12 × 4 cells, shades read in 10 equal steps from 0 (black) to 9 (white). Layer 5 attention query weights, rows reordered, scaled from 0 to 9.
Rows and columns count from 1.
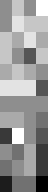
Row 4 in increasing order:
3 5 7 7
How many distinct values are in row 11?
4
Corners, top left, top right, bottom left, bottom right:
5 9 1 0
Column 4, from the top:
9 7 6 7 5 3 5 4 3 2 2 0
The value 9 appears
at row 1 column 4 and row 9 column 2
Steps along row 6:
same same down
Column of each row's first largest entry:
4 2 3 1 2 1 1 1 2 3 3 2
